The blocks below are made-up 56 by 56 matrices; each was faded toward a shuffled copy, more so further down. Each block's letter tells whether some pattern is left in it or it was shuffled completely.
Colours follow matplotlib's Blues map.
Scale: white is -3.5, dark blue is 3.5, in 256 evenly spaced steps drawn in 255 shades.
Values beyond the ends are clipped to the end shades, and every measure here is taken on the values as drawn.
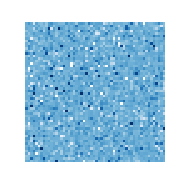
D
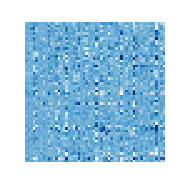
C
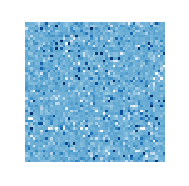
D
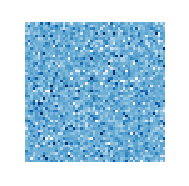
D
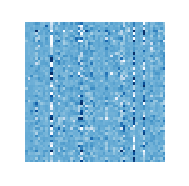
C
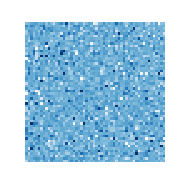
D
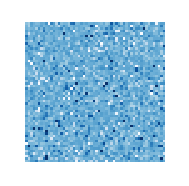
D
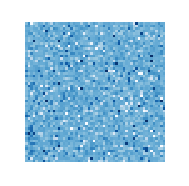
D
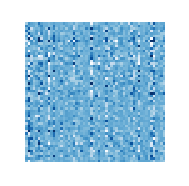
C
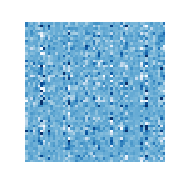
C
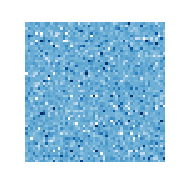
D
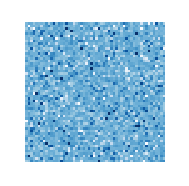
D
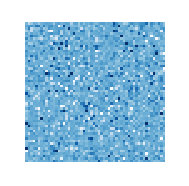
D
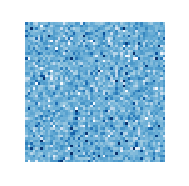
D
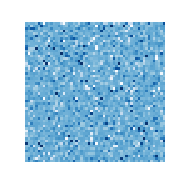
D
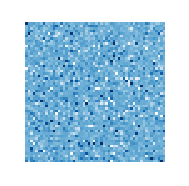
D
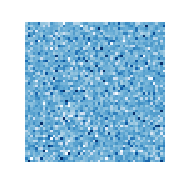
D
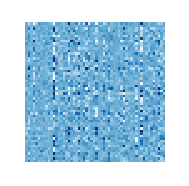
C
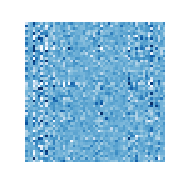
C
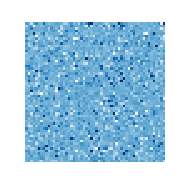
D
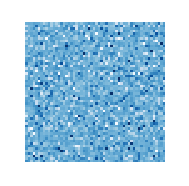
D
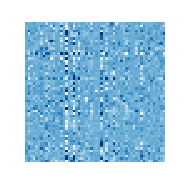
C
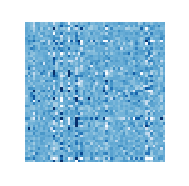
C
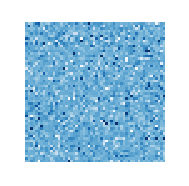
D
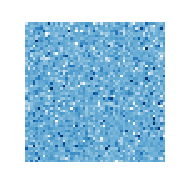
D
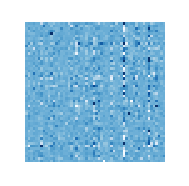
C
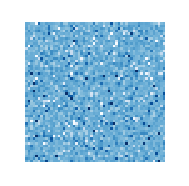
D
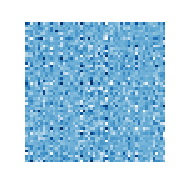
C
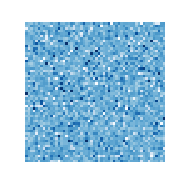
D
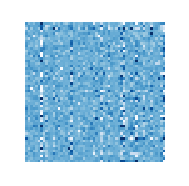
C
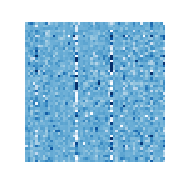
C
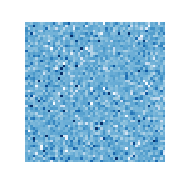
D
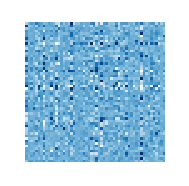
C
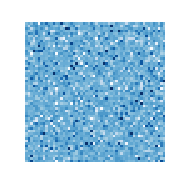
D
